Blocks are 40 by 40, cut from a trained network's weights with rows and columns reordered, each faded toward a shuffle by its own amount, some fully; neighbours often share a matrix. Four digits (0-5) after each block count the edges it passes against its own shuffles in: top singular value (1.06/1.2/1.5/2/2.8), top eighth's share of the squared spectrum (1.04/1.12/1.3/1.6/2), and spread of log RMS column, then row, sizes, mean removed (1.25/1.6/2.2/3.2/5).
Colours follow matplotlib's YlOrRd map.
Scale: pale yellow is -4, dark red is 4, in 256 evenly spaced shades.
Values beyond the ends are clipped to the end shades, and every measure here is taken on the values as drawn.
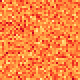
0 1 0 0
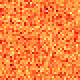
0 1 0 0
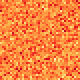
0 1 0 0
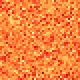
2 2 0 1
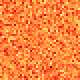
2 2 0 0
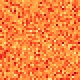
0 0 0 0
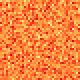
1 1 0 0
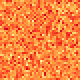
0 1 0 0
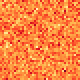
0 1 0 0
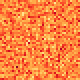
1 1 0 0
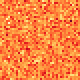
2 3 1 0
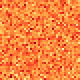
0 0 0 0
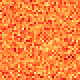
1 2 0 1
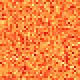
1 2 0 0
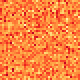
2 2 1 1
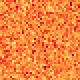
1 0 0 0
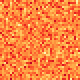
1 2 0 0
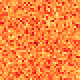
1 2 0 0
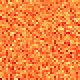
2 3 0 1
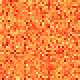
2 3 1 1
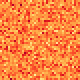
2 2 0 1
